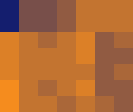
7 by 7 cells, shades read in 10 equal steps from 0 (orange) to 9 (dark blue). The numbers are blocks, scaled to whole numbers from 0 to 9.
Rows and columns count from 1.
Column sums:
21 20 22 19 11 23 22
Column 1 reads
9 9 1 1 1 0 0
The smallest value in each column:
0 2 2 2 1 2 2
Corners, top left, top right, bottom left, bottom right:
9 2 0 4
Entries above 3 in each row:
4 4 1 2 1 2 1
